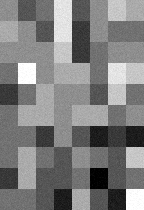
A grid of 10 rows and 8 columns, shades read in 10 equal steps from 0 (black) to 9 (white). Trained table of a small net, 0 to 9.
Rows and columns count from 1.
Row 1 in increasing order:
3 3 4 5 5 6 7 8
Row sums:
41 37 38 49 36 42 22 36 25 31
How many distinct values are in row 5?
6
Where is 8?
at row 1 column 4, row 2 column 4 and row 4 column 7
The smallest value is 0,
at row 9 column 6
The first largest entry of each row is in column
4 4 4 2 7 2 4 8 2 8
